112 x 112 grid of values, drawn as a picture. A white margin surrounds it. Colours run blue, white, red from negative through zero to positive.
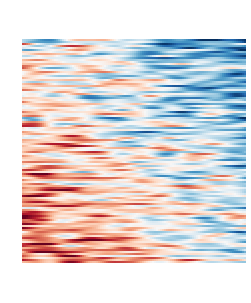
There is an overall slope up to the bottom left. Overall the values sit about 50% of the way up the scale. The halves do not mirror each other. The top right is the ninth with the lowest average. Streaks run across, left to right.
